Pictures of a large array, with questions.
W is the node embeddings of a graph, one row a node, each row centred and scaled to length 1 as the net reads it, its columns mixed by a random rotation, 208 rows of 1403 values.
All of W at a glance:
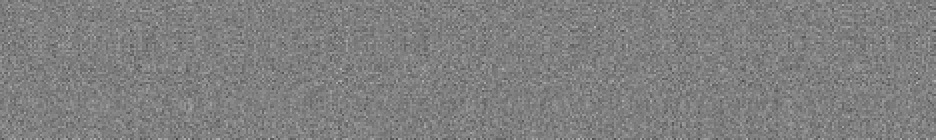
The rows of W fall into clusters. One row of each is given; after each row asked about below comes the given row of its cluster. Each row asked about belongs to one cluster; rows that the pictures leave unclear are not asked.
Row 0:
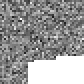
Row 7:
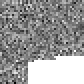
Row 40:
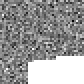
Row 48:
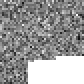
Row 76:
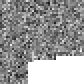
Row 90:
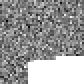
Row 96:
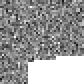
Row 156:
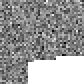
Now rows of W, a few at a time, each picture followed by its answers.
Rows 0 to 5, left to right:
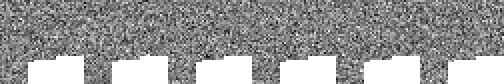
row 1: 48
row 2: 156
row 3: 156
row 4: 96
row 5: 7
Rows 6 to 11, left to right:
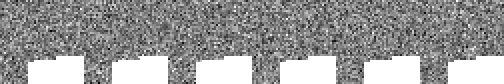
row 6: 76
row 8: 40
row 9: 96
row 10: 156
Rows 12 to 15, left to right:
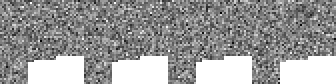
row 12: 0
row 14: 156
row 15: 40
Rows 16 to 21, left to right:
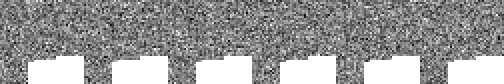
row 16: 40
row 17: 90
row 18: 90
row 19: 0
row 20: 96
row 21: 48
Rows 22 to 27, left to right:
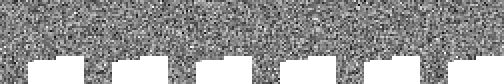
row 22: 76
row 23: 0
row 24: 90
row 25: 40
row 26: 0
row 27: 76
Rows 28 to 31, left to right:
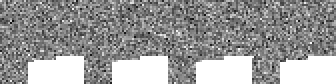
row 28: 7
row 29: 40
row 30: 90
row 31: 96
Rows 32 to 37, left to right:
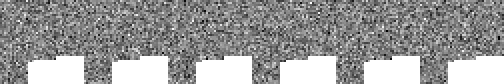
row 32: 76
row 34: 76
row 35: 0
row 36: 76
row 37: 48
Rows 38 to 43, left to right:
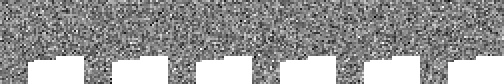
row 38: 156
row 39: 40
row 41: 96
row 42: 40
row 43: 0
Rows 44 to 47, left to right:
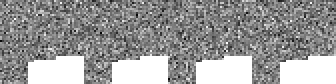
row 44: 156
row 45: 0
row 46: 96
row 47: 0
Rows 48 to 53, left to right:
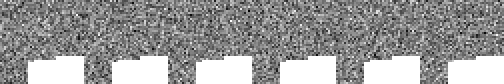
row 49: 76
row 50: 7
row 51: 156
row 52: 156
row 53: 40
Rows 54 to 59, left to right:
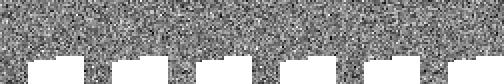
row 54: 48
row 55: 48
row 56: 0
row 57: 48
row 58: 76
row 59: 0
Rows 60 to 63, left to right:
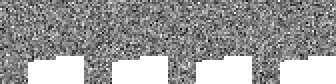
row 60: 96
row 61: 40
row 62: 0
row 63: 76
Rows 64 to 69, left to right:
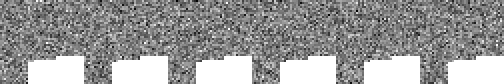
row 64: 40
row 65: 76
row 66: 0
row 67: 0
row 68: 7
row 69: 76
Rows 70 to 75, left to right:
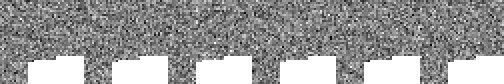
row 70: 0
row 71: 7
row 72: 40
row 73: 48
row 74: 0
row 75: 96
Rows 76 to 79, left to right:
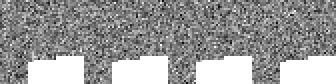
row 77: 0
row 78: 40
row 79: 156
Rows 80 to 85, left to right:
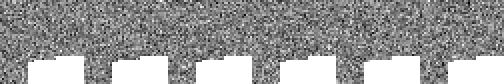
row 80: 7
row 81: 156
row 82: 0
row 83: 0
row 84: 90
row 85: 76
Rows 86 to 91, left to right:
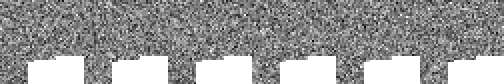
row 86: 48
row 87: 96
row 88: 48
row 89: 90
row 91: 0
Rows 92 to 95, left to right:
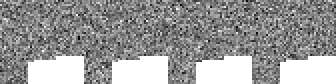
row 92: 48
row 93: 7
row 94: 0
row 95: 156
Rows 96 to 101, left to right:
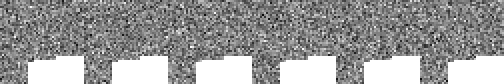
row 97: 7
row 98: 90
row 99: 90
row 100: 96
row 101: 96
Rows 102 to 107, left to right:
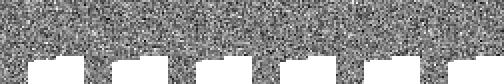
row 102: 40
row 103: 90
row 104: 90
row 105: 96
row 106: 7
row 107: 90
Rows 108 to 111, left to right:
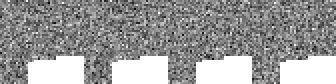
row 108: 76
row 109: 76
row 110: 156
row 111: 96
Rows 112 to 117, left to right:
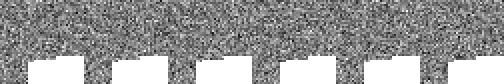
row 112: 40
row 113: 7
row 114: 7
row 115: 0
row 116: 40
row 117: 156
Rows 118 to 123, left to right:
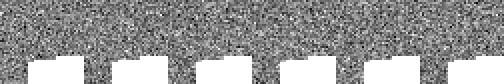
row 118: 156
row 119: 48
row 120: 90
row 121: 90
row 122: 40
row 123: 48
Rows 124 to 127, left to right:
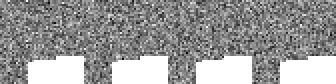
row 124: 76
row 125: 76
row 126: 96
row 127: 156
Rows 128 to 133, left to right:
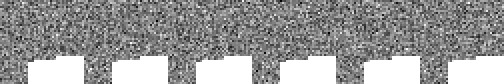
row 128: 96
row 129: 40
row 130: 96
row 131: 0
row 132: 90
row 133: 40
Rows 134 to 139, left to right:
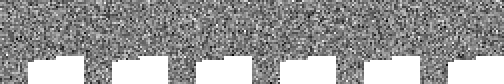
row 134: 96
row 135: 7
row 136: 156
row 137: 40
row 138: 7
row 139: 156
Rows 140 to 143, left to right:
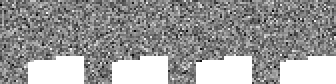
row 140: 90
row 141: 76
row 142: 0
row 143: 7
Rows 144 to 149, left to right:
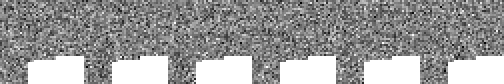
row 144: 90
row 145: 76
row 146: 40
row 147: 0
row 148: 40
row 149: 156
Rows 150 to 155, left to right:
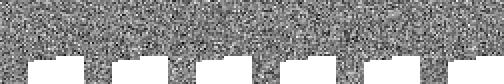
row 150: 156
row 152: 40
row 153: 0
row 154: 96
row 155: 156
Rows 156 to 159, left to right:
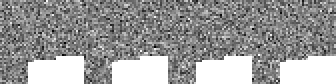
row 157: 90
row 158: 0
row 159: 96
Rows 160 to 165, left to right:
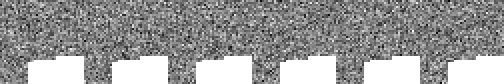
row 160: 90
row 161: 156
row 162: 96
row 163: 0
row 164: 156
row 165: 0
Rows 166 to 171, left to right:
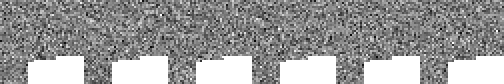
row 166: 156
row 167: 48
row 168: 7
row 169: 48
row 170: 156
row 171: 156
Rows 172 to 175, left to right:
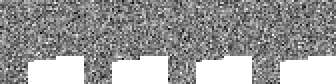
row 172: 40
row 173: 76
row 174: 96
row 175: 40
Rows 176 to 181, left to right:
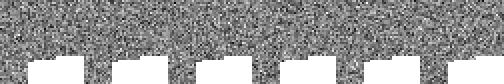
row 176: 96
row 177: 0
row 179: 76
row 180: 0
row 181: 48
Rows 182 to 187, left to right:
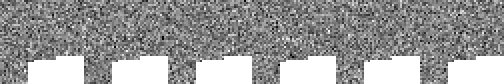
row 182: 0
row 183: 48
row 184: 7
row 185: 156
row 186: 7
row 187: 156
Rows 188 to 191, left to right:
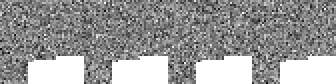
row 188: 156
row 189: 7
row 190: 76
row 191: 7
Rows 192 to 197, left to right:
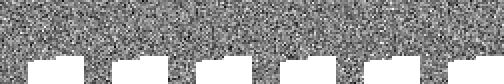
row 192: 48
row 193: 48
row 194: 96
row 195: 156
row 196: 40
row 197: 96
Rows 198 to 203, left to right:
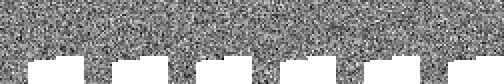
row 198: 96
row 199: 156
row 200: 76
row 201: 7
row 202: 0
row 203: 156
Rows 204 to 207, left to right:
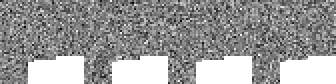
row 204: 156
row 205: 76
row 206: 7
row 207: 96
